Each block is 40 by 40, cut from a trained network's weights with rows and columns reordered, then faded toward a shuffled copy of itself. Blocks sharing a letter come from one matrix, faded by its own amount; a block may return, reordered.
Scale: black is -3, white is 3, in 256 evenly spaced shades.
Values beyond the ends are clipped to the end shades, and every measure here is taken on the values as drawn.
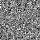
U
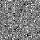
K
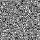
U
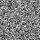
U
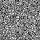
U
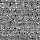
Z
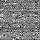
Z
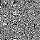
K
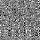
K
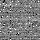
Z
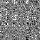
K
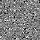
K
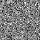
U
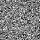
U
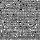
Z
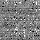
Z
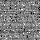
Z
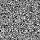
U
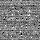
Z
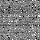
Z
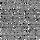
Z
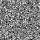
U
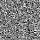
U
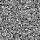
U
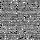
Z
